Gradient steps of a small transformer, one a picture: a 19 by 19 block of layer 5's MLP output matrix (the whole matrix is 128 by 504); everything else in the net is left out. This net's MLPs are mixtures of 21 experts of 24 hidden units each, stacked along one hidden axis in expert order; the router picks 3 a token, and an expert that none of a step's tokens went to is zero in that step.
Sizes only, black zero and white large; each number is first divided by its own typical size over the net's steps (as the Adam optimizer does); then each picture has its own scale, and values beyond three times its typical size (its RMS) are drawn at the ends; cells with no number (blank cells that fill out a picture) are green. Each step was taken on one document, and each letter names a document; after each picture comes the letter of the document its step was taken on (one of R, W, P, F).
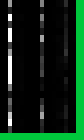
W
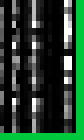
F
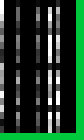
F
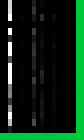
W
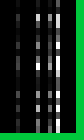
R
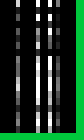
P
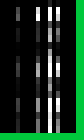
R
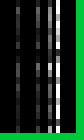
R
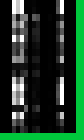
R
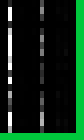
W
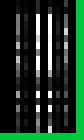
R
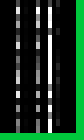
P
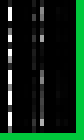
W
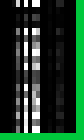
P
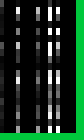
F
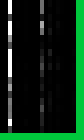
W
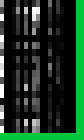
P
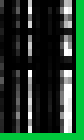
F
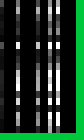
F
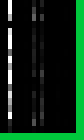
W
